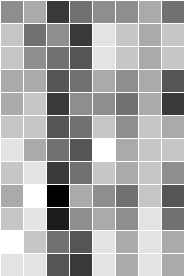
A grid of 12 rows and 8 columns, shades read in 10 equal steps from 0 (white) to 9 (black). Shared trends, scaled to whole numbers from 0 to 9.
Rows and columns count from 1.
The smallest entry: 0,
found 3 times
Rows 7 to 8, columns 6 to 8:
3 2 2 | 3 2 4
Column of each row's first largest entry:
3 4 4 3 3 3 4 3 3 3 4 4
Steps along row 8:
down up down down up down up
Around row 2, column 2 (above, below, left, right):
3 4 2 4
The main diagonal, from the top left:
4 5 5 5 4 4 2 4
